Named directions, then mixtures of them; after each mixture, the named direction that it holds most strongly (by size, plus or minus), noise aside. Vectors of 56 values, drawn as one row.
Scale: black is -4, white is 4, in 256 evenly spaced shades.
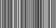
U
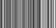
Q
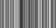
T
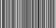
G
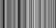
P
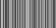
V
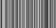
U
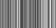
U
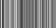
T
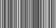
U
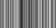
T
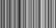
P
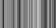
Q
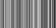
Q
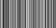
V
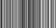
Q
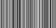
U
